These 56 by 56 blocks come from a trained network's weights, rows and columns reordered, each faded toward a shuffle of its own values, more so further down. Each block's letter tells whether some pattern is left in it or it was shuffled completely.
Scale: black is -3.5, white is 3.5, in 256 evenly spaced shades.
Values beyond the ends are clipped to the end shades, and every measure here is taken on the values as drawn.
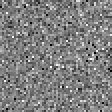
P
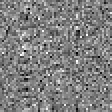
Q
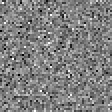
P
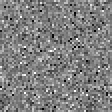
P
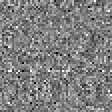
Q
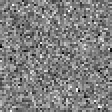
P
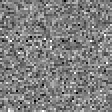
Q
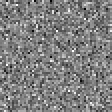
P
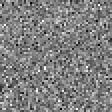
P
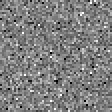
P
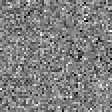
Q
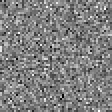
P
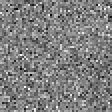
P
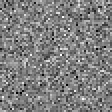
P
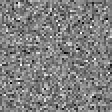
Q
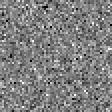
Q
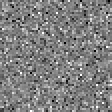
P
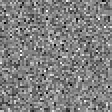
Q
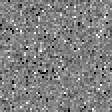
P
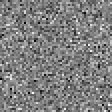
P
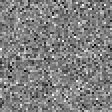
Q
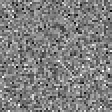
P
